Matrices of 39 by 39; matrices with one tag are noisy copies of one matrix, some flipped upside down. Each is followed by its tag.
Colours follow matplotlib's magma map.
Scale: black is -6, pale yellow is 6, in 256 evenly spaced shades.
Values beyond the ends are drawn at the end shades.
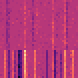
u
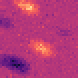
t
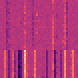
u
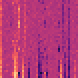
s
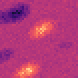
t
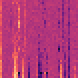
s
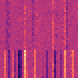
u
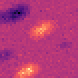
t
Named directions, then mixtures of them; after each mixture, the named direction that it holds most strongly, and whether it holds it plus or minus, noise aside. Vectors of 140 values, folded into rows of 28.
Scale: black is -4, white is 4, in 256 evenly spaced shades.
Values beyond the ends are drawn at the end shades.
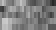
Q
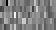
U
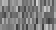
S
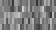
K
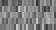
S, minus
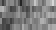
Q, minus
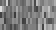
U, minus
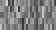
K, plus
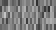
S, minus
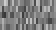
S, plus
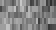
Q, plus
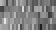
Q, plus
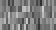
K, plus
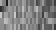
Q, plus
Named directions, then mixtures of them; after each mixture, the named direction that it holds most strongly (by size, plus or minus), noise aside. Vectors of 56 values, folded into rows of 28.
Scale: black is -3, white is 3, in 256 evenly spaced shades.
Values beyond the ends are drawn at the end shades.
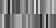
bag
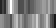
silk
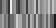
bag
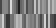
bag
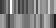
silk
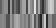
bag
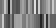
bag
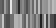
bag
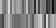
bag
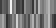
silk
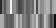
silk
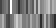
bag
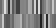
bag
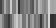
bag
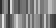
bag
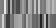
bag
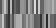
bag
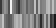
bag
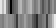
silk
